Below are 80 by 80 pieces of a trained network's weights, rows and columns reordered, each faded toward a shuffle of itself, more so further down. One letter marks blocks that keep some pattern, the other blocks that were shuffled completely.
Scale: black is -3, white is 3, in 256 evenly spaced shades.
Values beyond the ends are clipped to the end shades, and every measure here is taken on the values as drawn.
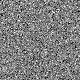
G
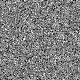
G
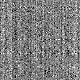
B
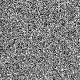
G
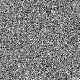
B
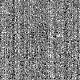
B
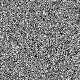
G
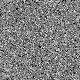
G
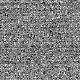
B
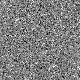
G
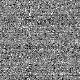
B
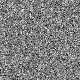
G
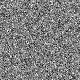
G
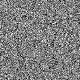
B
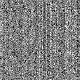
B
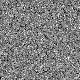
G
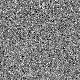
G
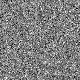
G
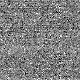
B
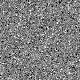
G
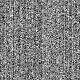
B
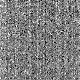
B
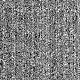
B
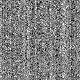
B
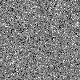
G
